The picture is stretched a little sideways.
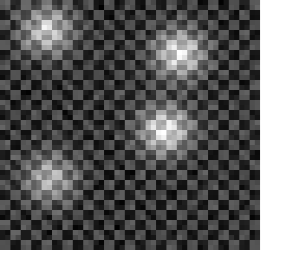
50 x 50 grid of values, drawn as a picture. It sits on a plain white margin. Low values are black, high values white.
Bumps: four. Odd rows or columns: none. Average level on the scale: 30%.
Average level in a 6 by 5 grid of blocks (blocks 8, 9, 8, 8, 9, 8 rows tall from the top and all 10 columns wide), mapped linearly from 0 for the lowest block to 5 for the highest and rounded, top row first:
3 2 0 2 0 | 1 1 1 5 0 | 0 0 1 3 0 | 1 1 2 4 0 | 2 2 0 0 0 | 0 0 0 0 0
